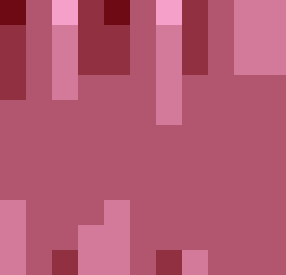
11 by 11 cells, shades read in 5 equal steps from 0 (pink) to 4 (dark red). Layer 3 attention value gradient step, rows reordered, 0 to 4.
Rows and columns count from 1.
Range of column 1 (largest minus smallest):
3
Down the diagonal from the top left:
4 2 1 2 2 2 2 2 2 2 2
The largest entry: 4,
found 2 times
